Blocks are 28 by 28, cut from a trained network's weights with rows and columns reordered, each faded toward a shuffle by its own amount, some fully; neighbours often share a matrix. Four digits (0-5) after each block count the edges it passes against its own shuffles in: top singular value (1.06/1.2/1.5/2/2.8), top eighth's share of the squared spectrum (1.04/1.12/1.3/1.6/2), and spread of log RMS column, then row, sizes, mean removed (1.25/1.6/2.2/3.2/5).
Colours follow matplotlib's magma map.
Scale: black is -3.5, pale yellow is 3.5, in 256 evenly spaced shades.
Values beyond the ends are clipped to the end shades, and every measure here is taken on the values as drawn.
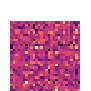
2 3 1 0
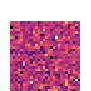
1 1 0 0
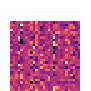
2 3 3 0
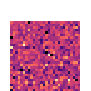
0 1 1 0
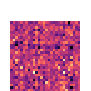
2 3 2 0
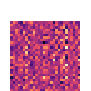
3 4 2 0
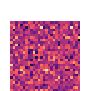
1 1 0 0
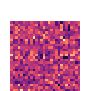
2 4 0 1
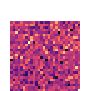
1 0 0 0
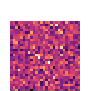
0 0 0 0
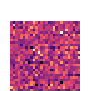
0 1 1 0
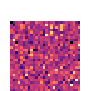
0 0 0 0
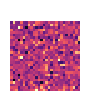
0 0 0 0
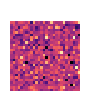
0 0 0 0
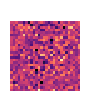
0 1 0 0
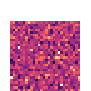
0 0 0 0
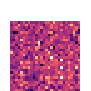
1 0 0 0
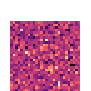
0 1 0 0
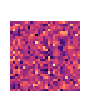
3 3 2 0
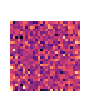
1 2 0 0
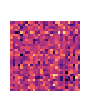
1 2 0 1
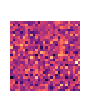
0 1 0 0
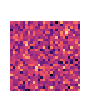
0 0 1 0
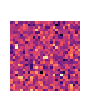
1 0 0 0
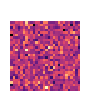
1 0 0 0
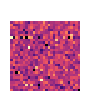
2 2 0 0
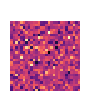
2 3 0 0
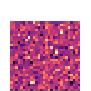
0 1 0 0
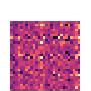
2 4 1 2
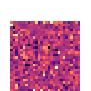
1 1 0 0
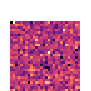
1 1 0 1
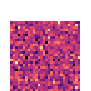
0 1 0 0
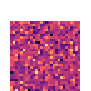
1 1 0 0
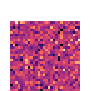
0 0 0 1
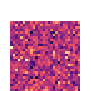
0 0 0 0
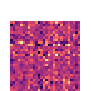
2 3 1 2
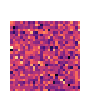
1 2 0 1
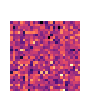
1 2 0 1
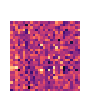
2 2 1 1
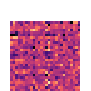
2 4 2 1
